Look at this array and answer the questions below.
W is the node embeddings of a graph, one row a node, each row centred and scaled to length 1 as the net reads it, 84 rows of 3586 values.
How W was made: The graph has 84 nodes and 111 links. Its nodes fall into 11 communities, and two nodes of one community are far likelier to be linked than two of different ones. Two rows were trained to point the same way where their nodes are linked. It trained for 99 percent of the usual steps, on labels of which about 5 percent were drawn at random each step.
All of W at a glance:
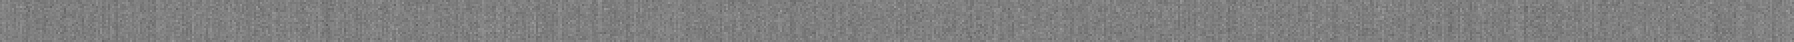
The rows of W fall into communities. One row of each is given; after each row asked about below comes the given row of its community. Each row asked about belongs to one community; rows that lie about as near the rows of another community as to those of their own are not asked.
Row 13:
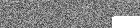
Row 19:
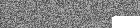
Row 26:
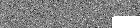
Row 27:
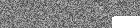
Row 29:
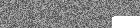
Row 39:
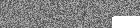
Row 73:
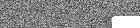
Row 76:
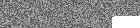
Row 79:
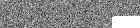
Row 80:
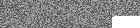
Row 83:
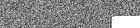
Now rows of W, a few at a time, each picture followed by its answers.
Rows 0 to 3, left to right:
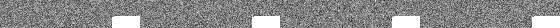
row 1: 83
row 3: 73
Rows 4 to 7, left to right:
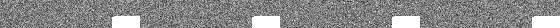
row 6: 19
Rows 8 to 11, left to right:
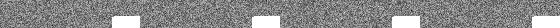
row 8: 83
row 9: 79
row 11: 76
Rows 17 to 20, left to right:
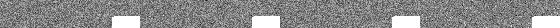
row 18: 80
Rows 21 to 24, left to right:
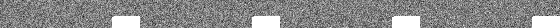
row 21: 80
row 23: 39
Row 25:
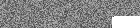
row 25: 26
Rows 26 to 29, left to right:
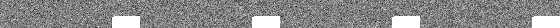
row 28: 27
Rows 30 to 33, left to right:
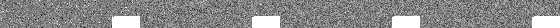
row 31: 79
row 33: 29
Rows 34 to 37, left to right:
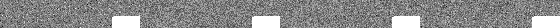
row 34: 39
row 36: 79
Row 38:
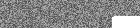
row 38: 76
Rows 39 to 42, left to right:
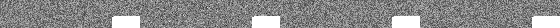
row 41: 79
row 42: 26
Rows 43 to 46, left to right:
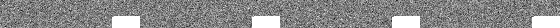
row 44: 73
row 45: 26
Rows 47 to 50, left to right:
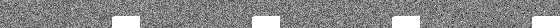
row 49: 76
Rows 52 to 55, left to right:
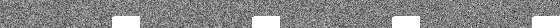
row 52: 13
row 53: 39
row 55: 80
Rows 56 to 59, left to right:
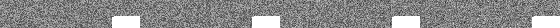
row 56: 26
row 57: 73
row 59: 19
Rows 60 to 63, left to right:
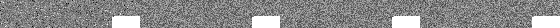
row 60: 76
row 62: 39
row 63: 19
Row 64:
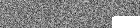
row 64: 29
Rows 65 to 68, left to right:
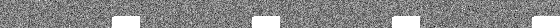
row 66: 39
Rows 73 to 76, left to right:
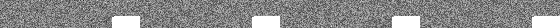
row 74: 76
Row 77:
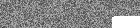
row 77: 79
